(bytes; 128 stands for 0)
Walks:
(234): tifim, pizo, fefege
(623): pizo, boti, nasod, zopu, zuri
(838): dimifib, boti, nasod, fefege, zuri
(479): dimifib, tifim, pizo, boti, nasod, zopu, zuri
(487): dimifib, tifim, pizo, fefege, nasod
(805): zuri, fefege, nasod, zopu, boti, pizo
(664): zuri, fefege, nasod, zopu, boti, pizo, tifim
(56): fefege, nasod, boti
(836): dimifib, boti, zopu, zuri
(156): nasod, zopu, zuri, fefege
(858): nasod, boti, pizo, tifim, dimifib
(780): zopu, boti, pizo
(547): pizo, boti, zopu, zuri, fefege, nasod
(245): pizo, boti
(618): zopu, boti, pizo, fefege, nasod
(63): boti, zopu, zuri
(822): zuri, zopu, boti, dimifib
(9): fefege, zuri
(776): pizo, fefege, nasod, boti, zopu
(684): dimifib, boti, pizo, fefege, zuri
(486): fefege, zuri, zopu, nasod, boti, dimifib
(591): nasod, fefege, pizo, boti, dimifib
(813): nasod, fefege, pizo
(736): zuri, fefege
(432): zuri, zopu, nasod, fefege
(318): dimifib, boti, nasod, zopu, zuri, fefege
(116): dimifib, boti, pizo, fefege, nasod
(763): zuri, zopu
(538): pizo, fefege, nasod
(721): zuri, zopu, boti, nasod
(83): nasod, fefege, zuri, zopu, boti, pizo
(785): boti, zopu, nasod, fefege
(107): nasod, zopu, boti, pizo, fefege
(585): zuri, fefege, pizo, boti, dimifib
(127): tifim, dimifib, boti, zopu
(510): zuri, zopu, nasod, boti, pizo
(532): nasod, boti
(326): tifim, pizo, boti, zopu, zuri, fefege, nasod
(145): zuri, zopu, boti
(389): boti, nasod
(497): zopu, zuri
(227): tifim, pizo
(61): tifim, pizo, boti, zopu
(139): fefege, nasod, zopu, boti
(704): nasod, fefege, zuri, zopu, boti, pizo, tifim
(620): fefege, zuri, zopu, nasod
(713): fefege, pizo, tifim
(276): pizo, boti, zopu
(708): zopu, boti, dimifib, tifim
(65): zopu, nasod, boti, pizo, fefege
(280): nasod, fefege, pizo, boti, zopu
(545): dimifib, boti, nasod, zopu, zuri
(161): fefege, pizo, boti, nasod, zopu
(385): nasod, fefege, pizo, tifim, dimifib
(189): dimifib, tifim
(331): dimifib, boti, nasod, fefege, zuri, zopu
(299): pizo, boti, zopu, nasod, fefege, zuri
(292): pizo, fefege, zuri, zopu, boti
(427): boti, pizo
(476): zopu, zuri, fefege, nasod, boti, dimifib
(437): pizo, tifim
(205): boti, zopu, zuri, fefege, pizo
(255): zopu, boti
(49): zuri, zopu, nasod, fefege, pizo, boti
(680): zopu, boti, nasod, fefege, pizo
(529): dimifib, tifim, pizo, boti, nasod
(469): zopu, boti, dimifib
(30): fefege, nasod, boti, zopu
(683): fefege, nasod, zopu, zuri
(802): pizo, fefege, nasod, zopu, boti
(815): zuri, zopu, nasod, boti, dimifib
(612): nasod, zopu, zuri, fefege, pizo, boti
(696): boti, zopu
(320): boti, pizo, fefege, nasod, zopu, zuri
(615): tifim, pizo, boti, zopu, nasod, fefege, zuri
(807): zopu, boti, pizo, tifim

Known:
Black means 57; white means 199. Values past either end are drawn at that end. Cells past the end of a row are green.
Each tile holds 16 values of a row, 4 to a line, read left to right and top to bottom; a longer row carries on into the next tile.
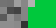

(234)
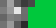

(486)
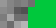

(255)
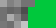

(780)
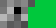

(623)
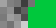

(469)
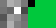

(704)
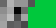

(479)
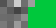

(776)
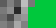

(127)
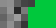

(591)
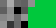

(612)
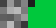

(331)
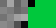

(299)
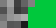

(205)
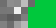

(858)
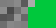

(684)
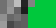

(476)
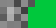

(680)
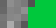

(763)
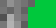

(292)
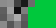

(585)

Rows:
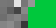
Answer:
(538)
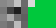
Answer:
(107)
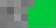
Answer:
(427)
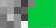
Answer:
(708)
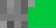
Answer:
(736)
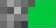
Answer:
(510)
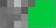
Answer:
(30)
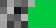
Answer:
(318)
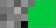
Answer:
(813)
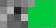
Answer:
(545)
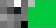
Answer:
(320)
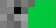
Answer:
(836)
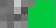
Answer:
(56)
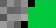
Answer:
(615)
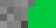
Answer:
(227)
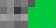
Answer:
(63)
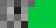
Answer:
(161)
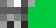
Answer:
(805)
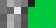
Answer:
(83)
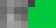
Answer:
(145)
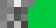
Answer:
(139)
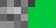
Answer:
(838)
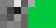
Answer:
(116)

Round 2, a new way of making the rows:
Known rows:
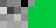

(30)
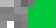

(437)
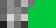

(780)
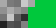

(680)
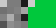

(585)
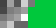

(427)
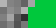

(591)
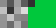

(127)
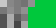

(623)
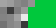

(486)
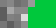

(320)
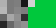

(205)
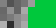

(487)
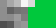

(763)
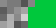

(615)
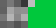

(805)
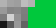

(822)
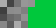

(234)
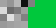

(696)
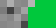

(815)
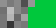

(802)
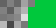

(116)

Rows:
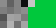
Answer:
(326)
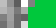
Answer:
(389)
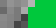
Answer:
(49)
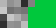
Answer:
(63)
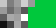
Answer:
(292)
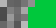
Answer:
(479)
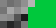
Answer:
(813)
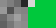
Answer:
(476)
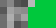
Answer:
(664)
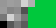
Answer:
(145)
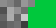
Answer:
(107)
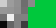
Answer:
(469)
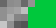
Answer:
(785)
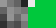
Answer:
(156)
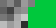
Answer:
(65)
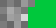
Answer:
(618)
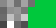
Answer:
(807)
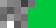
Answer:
(245)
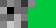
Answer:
(532)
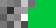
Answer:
(684)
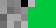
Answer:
(547)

